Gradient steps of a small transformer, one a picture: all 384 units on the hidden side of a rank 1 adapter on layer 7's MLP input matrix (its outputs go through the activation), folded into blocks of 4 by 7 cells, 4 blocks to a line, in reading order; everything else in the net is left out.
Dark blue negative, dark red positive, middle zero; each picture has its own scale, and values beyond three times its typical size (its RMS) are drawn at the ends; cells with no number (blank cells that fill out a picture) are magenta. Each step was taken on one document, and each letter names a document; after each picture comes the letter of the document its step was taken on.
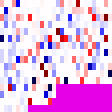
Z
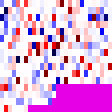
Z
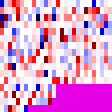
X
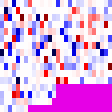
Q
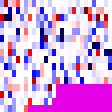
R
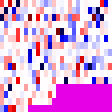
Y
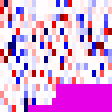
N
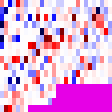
Y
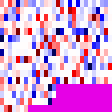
Z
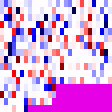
N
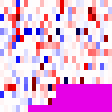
Z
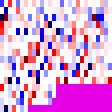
Y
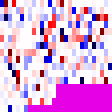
R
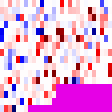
Z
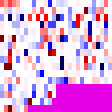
R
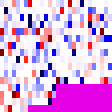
Q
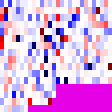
Y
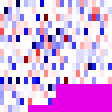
Z
